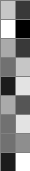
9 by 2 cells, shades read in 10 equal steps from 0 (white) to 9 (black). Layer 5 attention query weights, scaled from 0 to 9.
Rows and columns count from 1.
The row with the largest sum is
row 3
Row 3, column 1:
3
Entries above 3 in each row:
1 1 1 1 1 1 1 2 1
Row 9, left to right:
8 0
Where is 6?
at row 6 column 2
